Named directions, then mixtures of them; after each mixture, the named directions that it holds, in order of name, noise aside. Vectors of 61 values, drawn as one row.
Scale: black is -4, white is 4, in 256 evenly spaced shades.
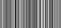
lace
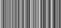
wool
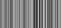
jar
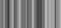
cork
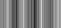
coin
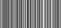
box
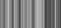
cork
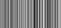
box, coin, jar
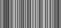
box, coin, lace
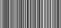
box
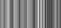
cork, jar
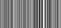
box, jar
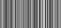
box, jar, lace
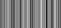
cork, jar, wool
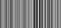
jar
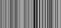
coin, jar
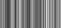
cork, lace, wool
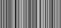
lace
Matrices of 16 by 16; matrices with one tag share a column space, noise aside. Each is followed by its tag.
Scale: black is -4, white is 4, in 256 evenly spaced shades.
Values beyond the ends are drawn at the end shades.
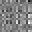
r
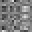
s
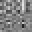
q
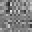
q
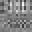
q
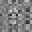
r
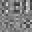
q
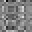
s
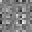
r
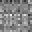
r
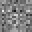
r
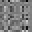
s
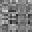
r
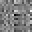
r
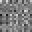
r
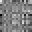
r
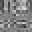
q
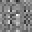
r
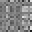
s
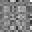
s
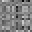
s
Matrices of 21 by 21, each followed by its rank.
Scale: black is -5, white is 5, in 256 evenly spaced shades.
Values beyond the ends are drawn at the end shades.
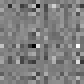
three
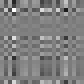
one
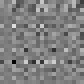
three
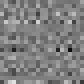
three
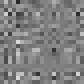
three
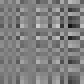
one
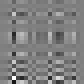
one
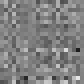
three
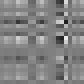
one
